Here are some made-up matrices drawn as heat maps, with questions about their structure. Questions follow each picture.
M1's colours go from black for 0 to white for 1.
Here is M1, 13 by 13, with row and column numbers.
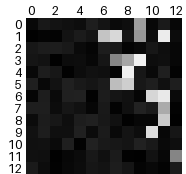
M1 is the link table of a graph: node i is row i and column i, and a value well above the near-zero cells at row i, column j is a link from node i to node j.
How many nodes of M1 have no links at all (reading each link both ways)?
1
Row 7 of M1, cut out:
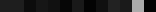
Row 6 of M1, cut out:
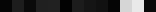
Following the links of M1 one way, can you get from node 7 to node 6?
no
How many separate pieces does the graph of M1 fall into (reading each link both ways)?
2
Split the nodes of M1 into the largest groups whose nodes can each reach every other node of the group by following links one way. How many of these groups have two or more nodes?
0
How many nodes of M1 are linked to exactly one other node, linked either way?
3
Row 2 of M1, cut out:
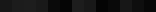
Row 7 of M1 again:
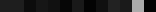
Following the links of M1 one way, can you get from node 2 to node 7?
no
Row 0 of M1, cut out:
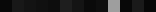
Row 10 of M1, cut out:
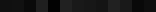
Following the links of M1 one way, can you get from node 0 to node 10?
yes
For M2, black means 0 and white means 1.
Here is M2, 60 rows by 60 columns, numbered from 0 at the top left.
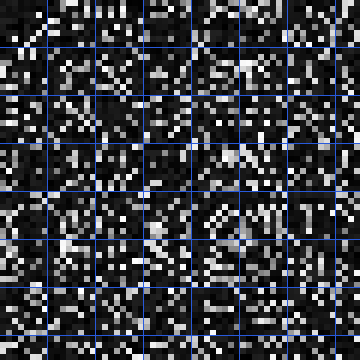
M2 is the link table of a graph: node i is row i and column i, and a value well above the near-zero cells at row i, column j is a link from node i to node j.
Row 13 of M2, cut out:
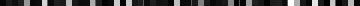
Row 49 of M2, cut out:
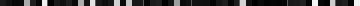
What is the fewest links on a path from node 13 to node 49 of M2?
1
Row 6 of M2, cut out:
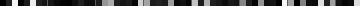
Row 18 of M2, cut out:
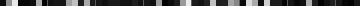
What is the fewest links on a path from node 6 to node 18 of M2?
1
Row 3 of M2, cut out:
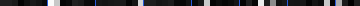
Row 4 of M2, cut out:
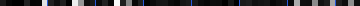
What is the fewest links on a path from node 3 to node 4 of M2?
4
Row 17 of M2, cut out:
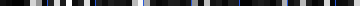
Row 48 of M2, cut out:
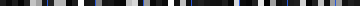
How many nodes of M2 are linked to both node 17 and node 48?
6
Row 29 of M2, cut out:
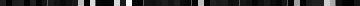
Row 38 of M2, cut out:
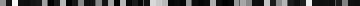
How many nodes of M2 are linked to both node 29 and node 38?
1
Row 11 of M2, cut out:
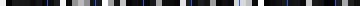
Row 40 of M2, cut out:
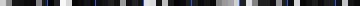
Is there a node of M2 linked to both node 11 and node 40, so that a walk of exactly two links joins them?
yes
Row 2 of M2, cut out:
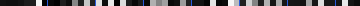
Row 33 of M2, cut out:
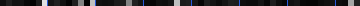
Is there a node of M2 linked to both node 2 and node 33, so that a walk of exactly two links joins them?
no
